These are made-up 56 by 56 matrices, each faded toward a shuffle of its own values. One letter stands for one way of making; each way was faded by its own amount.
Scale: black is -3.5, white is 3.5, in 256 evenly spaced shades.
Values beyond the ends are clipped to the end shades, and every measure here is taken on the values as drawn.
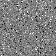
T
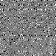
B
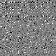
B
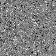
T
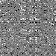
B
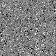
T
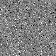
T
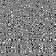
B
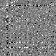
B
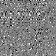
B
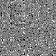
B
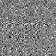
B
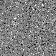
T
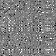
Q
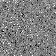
T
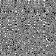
B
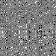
Q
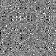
B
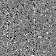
T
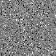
T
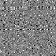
Q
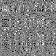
B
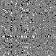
Q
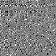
Q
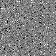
T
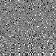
B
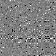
Q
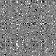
Q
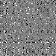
Q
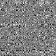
B
